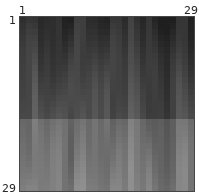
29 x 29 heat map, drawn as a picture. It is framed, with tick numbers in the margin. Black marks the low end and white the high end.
A horizontal seam about 60% of the way down splits the table, and the bottom part is higher. Streaks run downward. Values rise toward the bottom.
